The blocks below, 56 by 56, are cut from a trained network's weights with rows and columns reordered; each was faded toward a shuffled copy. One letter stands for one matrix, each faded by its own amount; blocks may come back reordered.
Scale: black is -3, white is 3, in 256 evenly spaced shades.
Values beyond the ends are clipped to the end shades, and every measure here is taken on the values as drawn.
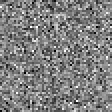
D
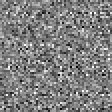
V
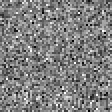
D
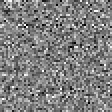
V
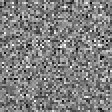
V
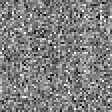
D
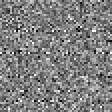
V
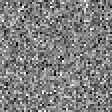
D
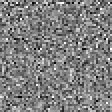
V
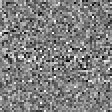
V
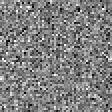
D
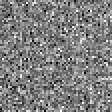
D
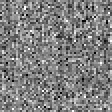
D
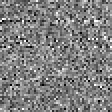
V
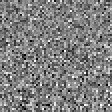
V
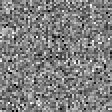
D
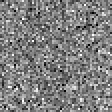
D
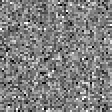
D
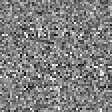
V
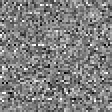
V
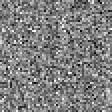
D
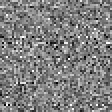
V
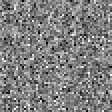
D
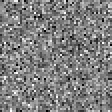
D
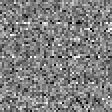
V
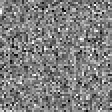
D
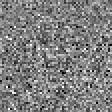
V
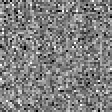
D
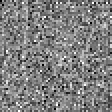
D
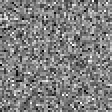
D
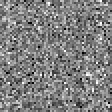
D
